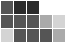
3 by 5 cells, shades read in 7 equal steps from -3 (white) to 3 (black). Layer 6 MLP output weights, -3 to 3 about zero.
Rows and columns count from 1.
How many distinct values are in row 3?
3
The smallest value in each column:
-2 1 1 -3 -3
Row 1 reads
1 2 2 -3 -3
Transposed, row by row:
1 1 -2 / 2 1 1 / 2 1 1 / -3 -1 1 / -3 -2 -1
